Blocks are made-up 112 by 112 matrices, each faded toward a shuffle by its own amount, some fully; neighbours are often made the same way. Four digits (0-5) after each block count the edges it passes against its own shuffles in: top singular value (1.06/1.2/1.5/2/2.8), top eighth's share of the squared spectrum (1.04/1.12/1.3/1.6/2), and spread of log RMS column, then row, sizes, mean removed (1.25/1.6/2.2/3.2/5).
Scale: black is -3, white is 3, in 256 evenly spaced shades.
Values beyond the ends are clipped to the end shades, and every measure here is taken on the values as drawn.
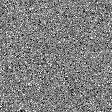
0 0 0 0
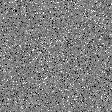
0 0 0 0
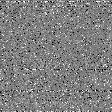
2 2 0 2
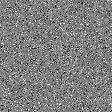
0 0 0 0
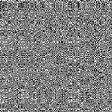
5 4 3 3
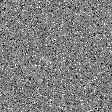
2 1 0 0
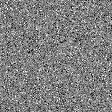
3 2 0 0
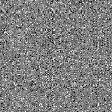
4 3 2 2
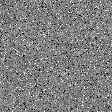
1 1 0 0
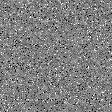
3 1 0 1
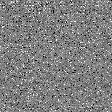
3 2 0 1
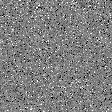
2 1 0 0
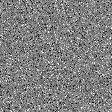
0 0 0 0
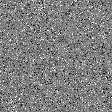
3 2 0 1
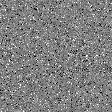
2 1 0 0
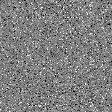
3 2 0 1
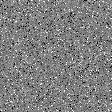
1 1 0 0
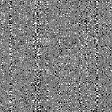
4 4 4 2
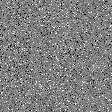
1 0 0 0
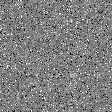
2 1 0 0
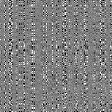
5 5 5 3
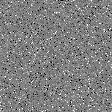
0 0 0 0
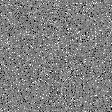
2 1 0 0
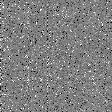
3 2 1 0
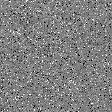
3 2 1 0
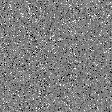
3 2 1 0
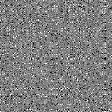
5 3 2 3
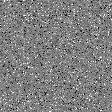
2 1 0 0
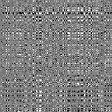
5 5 4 4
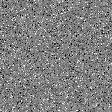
2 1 0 0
